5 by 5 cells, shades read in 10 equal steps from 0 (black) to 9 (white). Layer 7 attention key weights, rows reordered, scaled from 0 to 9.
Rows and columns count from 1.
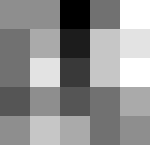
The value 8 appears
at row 2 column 5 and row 3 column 2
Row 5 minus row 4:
2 2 3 0 -1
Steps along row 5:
up down down up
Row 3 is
4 8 2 7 9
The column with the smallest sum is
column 3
